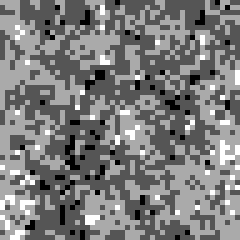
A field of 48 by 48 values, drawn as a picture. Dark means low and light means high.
No single row or column stands out from its neighbours. Neither half mirrors the other. On average the colour sits 50% of the way up the scale.
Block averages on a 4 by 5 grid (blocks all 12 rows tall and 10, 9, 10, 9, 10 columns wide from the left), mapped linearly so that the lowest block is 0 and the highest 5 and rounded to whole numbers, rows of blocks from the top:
3 2 3 3 2 | 3 2 2 1 3 | 4 0 3 2 5 | 4 1 3 3 4
